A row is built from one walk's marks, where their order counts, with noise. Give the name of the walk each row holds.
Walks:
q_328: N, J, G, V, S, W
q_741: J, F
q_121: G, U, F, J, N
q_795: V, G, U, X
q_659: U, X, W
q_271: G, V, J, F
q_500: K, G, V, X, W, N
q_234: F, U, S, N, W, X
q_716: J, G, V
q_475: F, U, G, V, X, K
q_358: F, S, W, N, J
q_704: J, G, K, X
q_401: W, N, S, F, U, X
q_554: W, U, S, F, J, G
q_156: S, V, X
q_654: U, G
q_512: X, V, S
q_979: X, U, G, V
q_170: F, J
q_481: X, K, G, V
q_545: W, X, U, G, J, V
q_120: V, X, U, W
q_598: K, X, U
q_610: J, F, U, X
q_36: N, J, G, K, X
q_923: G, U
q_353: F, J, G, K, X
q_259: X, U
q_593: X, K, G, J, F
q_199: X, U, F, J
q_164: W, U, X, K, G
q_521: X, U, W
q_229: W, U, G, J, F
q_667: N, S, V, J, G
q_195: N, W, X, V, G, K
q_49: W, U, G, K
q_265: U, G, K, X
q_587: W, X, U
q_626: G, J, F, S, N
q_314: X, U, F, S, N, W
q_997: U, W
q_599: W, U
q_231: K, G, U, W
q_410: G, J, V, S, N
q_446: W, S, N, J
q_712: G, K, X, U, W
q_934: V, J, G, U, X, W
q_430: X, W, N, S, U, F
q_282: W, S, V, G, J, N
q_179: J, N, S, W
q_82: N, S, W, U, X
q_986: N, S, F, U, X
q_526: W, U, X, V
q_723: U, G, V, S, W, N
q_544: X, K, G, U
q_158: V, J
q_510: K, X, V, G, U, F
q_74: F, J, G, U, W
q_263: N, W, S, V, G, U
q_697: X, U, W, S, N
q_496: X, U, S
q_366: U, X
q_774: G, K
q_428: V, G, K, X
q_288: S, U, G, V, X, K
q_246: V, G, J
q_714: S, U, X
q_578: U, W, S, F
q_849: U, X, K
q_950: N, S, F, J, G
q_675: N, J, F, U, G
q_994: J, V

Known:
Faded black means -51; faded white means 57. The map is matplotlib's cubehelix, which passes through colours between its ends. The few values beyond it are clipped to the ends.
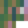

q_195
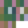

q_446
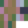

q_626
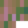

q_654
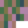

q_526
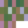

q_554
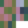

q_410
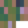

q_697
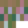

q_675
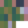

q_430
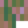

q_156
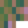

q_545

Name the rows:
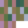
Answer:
q_578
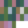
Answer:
q_82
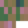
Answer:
q_314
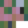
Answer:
q_271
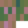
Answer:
q_199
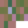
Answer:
q_229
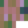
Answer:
q_121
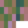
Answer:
q_659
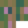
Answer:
q_259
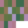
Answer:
q_997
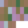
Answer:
q_234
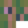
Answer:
q_979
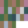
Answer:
q_950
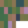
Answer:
q_521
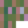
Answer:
q_282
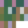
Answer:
q_401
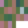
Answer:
q_714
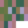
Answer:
q_599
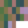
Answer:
q_587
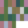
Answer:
q_986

